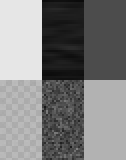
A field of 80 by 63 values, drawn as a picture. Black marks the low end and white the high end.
The table splits into 2 rows of 3 panels. Panel 1,1: very high, flat. Panel 1,2: very low, streaked across, faint in contrast. Panel 1,3: low, flat. Panel 2,1: high, checkered, faint in contrast. Panel 2,2: low, fine-grained. Panel 2,3: high, flat.
